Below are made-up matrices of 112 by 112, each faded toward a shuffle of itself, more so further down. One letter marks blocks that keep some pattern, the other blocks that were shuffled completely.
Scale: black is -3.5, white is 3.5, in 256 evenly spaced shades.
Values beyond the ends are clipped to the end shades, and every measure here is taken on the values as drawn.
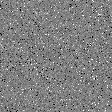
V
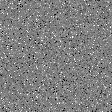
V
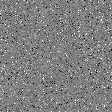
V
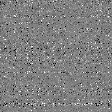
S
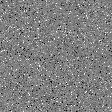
V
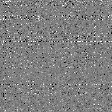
S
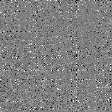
S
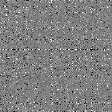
S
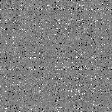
S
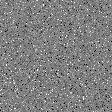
V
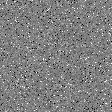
V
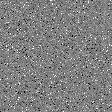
V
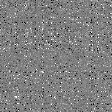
S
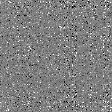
S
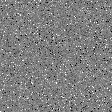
V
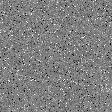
V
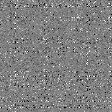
S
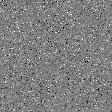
V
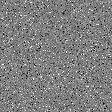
V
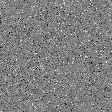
V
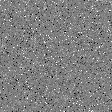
V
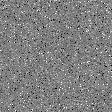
V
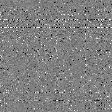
S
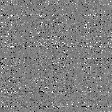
S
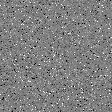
V
